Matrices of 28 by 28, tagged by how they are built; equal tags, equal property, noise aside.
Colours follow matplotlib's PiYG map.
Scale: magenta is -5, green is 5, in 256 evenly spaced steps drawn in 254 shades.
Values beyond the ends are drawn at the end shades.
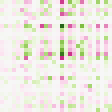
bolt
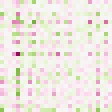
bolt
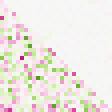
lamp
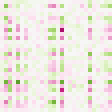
bolt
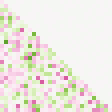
lamp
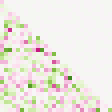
lamp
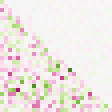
lamp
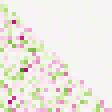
lamp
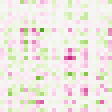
bolt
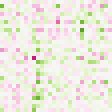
bolt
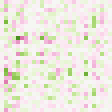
bolt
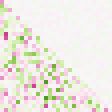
lamp
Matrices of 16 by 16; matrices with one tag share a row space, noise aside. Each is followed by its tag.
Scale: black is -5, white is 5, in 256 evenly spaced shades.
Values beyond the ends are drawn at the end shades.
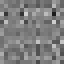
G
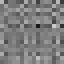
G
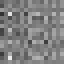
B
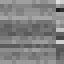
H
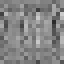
G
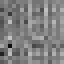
B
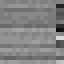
H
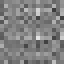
G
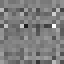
G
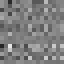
B
